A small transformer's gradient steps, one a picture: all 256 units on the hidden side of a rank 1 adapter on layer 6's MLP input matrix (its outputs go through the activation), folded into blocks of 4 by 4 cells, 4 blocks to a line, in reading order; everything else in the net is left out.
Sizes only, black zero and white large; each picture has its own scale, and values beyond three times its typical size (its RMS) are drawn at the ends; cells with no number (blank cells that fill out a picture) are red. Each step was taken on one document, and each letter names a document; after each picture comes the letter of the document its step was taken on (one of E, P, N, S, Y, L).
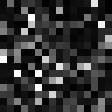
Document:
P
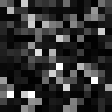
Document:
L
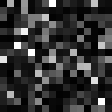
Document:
P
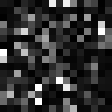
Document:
P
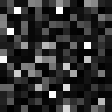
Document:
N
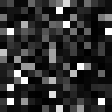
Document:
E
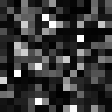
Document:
L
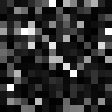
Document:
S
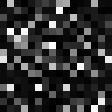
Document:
N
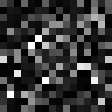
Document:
L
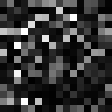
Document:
S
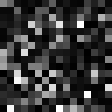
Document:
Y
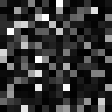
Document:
E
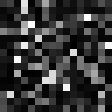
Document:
L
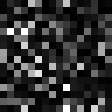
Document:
N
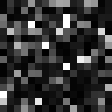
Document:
S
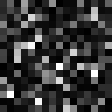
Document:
L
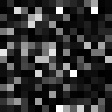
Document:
E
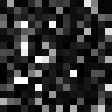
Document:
E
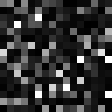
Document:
Y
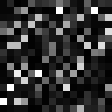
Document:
E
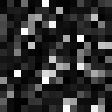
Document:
L
